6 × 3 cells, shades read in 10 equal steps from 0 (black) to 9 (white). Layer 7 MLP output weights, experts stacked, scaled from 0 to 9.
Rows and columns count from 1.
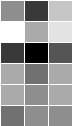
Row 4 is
6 4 6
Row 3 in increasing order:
0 2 3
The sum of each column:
32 22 35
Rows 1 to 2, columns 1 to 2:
5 2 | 9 6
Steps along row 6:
up same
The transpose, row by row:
5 9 2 6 6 4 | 2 6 0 4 5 5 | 7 8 3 6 6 5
